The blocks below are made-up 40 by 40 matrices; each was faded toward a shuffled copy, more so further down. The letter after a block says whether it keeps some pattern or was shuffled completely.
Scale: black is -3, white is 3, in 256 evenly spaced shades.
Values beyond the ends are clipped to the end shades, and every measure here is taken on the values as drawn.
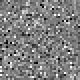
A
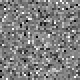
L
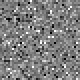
A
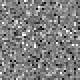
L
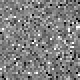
A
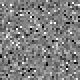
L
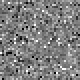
A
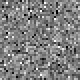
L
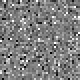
L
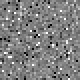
A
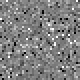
A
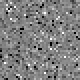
A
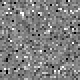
A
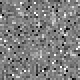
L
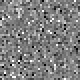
A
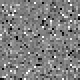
L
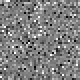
A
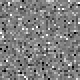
A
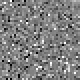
L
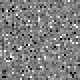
L
